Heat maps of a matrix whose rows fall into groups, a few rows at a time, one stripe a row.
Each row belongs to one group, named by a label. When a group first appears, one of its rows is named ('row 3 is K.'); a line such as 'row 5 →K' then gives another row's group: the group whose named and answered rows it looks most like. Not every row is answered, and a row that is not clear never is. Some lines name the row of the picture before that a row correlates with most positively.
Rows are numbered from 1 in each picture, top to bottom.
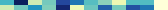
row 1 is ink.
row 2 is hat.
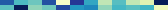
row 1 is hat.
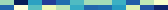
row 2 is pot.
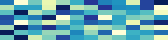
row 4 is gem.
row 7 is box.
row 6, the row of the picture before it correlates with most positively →1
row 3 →ink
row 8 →ink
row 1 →pot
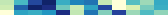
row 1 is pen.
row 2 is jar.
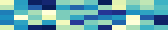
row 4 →pot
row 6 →jar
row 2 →pen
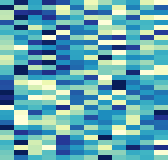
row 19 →box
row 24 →pot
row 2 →box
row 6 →ink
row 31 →ink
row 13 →pen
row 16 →gem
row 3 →jar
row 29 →ink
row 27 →jar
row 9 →pen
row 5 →gem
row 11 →pen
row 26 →box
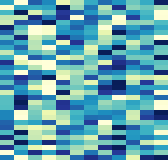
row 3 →ink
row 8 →ink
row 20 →jar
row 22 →ink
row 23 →pot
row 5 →pen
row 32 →pot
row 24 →pot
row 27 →ink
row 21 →ink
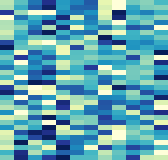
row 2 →pen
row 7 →pen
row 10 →box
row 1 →pen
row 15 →pen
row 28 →pen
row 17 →jar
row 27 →jar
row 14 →gem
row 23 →pot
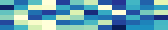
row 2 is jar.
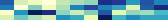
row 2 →pot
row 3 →jar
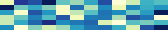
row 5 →pen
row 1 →jar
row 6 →pot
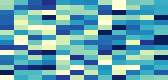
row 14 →jar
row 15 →box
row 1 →pen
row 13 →gem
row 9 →pot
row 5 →gem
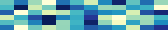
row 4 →pen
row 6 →pot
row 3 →pot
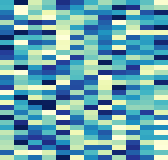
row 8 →box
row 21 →jar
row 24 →box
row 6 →pot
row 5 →jar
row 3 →pot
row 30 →hat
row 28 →jar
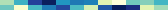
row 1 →pen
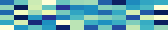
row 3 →pot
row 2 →ink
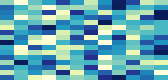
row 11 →pot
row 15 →hat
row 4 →pot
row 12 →gem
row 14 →gem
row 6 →pen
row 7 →gem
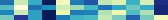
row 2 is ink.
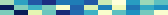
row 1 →pen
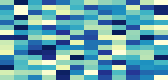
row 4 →ink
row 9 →hat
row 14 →box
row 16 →hat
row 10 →pen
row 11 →jar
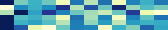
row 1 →box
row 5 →box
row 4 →box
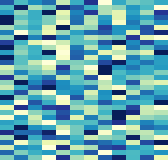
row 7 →pot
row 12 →box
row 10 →box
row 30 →hat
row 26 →jar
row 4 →box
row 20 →box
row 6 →hat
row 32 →hat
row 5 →box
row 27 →gem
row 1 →gem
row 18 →pen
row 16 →gem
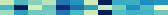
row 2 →ink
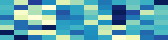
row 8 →jar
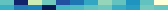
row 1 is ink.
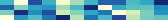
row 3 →jar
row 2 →gem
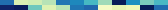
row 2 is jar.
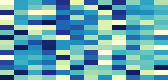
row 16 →box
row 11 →gem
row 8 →box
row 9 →pen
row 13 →gem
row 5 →pen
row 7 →ink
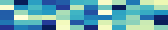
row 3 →gem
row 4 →pot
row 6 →gem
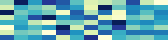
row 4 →pen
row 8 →gem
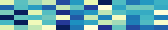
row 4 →box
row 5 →ink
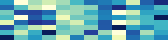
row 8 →box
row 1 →pot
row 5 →jar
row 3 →jar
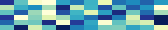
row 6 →ink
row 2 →hat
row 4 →pot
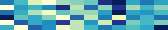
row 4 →box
